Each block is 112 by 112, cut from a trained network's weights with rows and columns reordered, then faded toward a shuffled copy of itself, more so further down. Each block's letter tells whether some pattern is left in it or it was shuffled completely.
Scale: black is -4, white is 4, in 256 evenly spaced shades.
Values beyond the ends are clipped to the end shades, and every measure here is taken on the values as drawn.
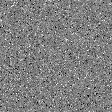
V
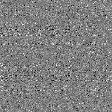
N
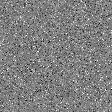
V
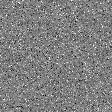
V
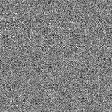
N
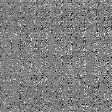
N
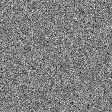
V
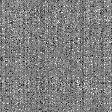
N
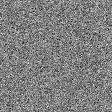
V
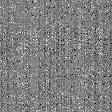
N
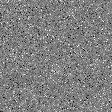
V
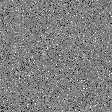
V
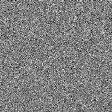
N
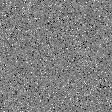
V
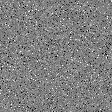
V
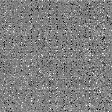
N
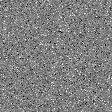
V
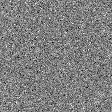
V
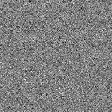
N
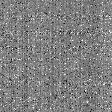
N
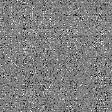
N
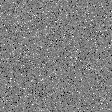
V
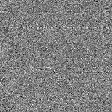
N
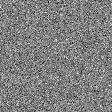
V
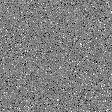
V
